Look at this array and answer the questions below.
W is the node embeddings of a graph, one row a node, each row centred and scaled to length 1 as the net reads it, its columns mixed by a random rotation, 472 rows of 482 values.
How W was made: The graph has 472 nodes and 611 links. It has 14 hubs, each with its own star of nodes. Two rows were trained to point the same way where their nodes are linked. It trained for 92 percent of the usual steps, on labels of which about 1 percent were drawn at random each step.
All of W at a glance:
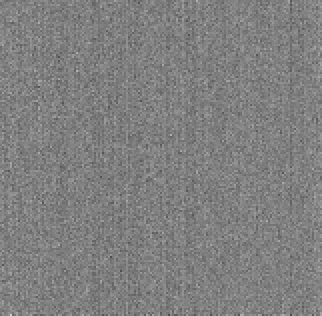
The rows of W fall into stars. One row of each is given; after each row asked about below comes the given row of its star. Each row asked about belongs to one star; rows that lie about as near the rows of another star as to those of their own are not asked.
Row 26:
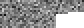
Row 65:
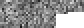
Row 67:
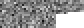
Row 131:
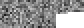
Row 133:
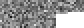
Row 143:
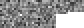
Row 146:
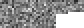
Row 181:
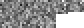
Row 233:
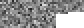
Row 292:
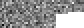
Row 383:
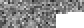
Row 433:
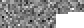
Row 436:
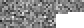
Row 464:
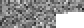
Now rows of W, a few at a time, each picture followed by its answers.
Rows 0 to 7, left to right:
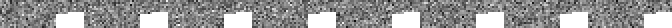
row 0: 436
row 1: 65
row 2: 133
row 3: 436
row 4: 383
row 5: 464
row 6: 233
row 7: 133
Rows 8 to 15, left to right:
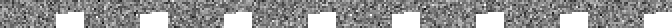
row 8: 146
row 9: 383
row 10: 433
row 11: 181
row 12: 133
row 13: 181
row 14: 26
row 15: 67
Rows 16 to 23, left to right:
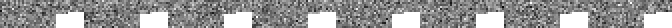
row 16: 143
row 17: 464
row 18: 143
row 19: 292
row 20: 436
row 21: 65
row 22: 464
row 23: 146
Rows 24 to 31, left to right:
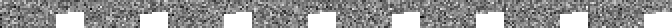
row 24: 26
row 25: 181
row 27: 26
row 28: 433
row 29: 133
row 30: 383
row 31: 464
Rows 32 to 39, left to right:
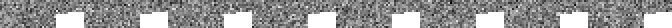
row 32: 133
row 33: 146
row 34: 146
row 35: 67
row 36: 292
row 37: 67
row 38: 146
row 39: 436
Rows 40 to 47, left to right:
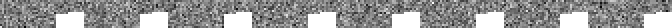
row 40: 133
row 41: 292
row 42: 181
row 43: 233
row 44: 133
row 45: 433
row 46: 292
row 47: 146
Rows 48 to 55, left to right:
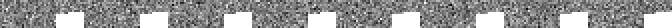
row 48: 146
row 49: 383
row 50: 65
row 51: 433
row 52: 433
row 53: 464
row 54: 65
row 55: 133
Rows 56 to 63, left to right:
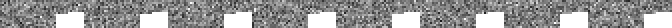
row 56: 143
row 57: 67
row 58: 436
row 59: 26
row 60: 146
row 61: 65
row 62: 464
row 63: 143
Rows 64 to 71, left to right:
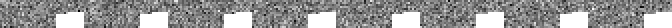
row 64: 436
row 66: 65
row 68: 133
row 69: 133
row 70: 464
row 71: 233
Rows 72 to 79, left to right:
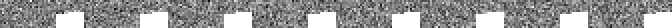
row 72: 383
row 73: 464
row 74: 233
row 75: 26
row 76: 131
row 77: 464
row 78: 67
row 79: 26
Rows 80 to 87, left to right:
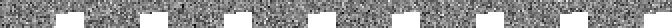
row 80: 292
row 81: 146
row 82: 292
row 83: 143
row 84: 292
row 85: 436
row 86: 131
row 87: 292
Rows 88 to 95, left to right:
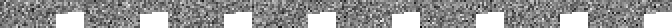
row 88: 464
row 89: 233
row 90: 131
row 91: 143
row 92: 181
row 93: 26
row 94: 181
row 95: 26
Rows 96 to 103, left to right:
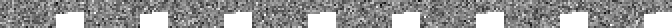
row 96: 433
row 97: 233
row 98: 131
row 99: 464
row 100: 131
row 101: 133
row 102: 464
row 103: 433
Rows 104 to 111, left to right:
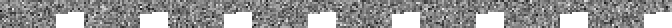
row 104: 143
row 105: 133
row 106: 292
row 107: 292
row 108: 433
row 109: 146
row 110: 181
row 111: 146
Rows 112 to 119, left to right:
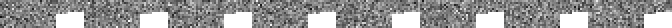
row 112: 233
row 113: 464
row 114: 436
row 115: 433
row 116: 292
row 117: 233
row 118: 233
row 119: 65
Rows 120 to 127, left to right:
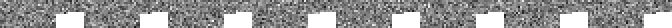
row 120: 436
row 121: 133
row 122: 143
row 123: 292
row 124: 233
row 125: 146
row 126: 464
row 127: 146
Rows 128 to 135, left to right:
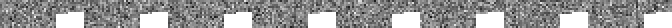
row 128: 233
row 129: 181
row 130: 181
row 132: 436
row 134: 143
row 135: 131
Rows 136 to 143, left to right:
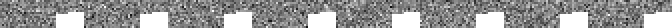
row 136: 433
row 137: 181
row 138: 133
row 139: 383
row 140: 464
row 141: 67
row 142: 433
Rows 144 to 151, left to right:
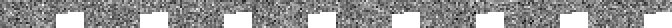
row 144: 233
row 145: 464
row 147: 233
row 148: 26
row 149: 433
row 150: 65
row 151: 67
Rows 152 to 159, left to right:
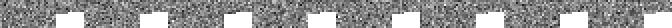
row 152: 433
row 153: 233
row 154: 181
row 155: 146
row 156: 181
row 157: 143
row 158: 65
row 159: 143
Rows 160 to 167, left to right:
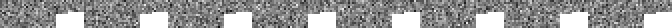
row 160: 233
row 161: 143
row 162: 433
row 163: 146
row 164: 146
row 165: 131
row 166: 146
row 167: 292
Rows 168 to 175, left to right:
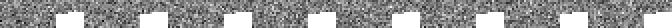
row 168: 383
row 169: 433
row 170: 26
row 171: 436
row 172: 383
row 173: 436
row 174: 146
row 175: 233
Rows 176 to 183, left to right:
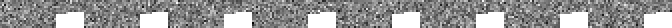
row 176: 65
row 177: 181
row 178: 26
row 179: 26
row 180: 181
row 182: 133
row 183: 26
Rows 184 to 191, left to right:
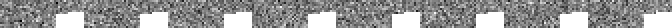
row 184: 67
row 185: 433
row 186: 133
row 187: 67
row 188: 181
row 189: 65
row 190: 464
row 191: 292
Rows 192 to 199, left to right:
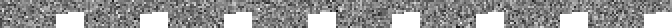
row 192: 26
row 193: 133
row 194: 464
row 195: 146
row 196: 143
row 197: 181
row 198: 67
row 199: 133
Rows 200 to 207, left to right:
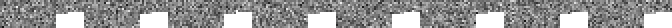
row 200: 133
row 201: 383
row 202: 143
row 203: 146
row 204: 464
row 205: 143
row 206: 65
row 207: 436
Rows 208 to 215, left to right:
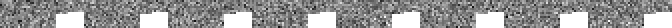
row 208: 67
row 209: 133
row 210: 143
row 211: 143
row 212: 383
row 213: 143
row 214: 133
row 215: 181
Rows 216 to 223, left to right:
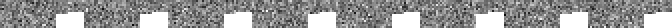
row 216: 67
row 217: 26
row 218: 131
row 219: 131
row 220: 131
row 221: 143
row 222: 26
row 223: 181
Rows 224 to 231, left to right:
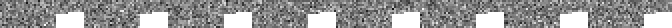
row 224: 292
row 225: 292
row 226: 131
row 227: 26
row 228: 26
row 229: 26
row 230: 464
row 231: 26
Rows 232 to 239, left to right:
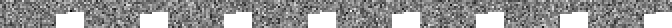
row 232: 65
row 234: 436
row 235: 233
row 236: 131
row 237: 133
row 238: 181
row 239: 65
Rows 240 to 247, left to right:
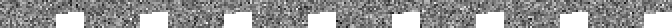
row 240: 436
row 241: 67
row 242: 65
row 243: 233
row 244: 383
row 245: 26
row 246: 383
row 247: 292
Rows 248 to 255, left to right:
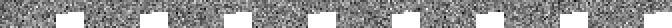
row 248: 181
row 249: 383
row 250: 464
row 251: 26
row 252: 433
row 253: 146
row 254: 233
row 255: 133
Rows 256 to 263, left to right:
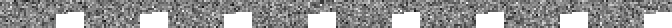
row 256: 65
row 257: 67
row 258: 131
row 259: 436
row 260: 436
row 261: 65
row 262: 181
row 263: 143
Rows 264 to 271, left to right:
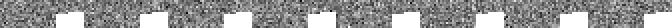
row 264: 383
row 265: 65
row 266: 67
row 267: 146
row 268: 233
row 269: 292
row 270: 292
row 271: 233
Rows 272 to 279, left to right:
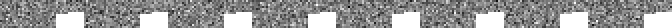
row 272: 436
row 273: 433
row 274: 233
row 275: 181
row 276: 146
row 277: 146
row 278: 67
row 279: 65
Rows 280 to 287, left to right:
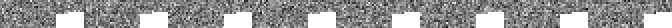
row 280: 133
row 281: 143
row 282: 292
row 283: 464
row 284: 146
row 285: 292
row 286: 436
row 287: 146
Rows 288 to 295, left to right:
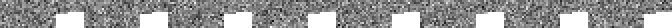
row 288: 433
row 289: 131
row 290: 464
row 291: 67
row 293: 464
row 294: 133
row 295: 133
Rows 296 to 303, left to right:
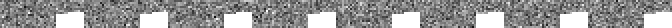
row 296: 181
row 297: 67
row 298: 181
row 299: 131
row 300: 143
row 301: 133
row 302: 464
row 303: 133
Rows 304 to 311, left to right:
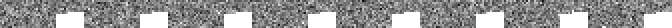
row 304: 233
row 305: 233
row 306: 26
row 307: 464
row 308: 67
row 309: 131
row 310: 143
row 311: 464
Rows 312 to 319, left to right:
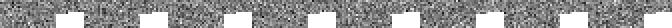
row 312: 146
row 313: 292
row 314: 26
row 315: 26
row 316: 143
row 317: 464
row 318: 131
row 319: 464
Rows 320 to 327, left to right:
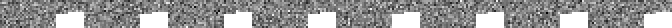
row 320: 383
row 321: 433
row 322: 233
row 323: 146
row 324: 143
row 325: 65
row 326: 146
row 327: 383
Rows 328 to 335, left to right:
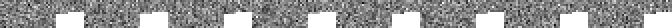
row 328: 436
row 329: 292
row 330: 131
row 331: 292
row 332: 292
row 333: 436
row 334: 181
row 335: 146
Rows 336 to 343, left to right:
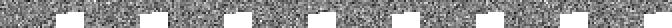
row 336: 433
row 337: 143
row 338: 26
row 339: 65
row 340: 146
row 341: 383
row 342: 292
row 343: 383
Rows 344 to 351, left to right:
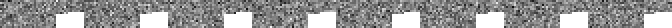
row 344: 181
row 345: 181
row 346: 146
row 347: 67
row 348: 181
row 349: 131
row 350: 67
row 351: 65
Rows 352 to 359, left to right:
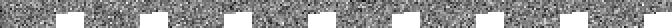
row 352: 464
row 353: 292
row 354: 133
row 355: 383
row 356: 67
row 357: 67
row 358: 181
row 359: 181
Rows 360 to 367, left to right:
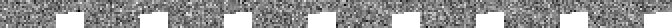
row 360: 146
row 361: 433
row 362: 436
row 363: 433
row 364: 26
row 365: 65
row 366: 65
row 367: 233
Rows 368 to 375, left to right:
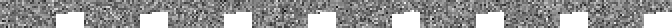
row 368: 433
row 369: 65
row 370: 146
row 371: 143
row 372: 383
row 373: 131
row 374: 292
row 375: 292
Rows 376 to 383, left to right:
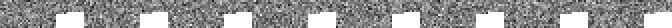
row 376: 65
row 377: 433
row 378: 433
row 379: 146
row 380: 181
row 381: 143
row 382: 436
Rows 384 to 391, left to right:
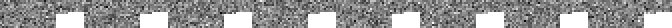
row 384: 133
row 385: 233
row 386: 181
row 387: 65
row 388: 433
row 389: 233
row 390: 65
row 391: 433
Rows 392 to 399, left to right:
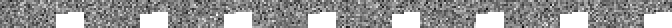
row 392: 436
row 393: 133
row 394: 67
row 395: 131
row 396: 436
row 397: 433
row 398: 181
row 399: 65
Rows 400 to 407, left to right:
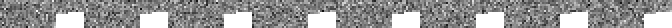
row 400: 292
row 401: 26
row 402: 133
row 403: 26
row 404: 143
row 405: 292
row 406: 65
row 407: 67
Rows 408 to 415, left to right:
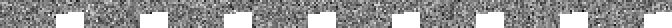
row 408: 383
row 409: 146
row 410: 26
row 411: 133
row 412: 233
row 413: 464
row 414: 146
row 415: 292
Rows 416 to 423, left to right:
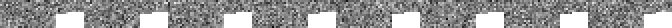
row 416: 433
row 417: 433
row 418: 292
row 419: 65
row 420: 181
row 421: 436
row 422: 233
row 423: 464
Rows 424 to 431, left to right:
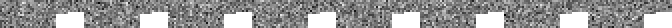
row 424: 436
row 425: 233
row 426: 436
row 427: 133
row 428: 292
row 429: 143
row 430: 26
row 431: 65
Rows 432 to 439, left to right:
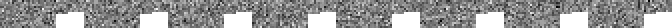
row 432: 383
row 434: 143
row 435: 464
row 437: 67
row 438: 233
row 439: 292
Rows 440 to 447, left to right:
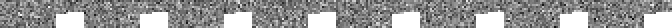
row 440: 436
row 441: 383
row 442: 67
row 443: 67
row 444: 464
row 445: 181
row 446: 433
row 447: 181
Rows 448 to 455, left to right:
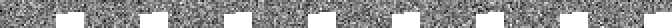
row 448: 436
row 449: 67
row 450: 131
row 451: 65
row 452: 133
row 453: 433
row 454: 146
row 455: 233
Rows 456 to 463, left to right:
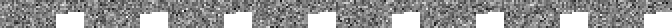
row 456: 146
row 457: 67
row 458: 131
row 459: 133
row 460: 433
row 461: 464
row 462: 26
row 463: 133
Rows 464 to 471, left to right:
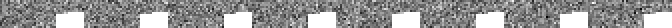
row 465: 433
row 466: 181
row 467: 181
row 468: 131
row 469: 383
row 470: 133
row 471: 464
